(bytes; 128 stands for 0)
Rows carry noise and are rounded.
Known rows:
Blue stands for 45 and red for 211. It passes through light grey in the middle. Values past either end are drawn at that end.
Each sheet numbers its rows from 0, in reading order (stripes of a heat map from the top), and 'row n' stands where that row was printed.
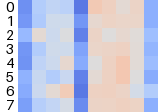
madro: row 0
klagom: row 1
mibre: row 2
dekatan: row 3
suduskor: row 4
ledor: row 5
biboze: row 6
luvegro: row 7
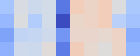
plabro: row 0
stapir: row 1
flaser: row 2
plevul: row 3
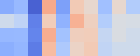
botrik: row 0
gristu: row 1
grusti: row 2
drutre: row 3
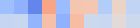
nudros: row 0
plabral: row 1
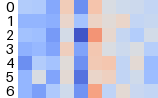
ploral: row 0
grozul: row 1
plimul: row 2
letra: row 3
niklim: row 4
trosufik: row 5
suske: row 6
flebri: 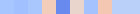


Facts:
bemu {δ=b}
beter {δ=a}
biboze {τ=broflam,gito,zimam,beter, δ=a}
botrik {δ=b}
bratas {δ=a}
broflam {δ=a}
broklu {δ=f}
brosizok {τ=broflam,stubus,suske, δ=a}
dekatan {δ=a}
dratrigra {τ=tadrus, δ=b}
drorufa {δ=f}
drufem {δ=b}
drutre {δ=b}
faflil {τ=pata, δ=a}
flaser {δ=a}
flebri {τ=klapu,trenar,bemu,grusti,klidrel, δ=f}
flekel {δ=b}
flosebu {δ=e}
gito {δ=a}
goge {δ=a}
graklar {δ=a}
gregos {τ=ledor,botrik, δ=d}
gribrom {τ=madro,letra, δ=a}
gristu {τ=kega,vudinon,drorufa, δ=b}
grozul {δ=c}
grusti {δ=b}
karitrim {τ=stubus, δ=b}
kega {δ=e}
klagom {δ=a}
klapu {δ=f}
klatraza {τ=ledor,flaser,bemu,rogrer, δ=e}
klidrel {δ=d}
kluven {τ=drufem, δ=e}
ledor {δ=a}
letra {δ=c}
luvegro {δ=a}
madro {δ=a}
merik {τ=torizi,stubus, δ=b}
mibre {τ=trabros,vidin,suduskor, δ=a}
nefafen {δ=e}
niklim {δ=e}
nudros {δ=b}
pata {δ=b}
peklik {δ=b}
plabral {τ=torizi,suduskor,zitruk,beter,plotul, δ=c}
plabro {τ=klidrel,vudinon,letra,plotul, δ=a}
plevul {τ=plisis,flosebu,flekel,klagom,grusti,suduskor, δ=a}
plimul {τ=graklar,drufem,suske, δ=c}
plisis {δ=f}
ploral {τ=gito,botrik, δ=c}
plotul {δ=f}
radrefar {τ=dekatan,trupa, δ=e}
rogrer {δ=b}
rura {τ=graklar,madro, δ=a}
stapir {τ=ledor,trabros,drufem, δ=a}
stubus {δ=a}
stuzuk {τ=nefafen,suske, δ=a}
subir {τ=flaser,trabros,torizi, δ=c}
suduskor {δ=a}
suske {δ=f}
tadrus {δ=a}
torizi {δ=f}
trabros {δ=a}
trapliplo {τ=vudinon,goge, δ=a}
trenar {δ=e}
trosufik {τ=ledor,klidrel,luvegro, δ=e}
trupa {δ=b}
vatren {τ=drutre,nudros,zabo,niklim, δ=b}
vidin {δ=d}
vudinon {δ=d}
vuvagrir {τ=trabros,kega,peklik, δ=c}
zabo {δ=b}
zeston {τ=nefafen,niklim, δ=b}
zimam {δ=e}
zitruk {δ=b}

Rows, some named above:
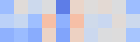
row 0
mibre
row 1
plabral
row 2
klidrel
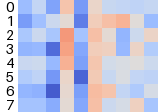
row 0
vuvagrir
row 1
graklar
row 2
merik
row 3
botrik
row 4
subir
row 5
gregos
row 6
drufem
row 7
vudinon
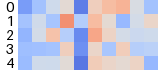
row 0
graklar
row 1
merik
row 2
brosizok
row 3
flebri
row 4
plevul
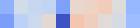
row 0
trabros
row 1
rura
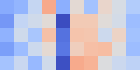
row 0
torizi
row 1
rura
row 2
radrefar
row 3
graklar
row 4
kluven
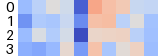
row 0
stuzuk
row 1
nefafen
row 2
stapir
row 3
klapu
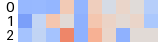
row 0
vidin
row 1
stubus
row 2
karitrim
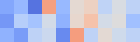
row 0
rogrer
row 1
trenar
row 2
suske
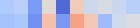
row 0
gregos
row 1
zeston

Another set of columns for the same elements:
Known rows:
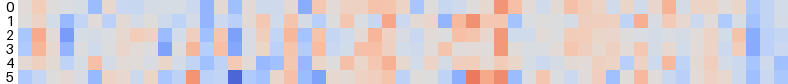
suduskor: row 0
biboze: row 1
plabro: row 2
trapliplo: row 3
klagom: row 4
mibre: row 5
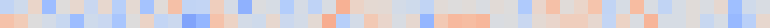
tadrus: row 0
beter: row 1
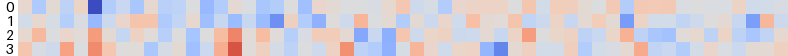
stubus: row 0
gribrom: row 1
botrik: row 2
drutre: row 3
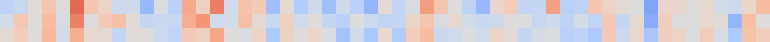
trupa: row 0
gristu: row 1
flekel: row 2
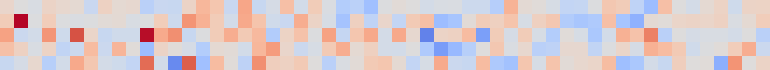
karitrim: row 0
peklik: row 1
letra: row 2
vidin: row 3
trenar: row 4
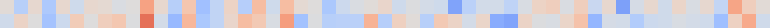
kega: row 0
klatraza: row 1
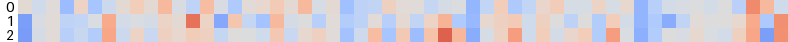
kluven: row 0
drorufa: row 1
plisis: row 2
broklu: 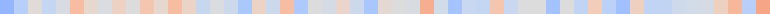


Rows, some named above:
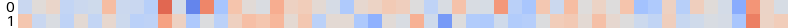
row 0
trenar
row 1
nefafen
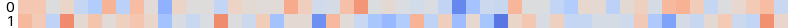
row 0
vidin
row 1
zeston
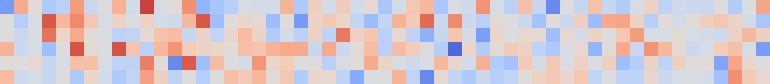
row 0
flebri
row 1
dratrigra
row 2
grozul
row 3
gregos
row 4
trenar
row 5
nefafen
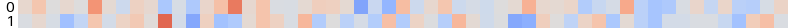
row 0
botrik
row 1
klatraza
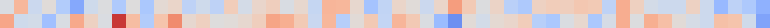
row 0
bratas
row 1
gregos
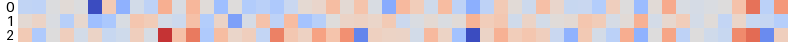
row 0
suske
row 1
stapir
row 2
torizi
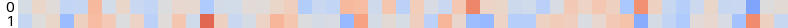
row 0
faflil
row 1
radrefar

